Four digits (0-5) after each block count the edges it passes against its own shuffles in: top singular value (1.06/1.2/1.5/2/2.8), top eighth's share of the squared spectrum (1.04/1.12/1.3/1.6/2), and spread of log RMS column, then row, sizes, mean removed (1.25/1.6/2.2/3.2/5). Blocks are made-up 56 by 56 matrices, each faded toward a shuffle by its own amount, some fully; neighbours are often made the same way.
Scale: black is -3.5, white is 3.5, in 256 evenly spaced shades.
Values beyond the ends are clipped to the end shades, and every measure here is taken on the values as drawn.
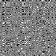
4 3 2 2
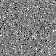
2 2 0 0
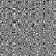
4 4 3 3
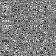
4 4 2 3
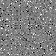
3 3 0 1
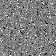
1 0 0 0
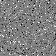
0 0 0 0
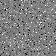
0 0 0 0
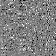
3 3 1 1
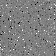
2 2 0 0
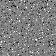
0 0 0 0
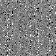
1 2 3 0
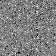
1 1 0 0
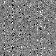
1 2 3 0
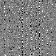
2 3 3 0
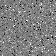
0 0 0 0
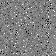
1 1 0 0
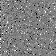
1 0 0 0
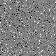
0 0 0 0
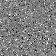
2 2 0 0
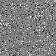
3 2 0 1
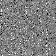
1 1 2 0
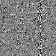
2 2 2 0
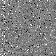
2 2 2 0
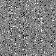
1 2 2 0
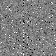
2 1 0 0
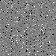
3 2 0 0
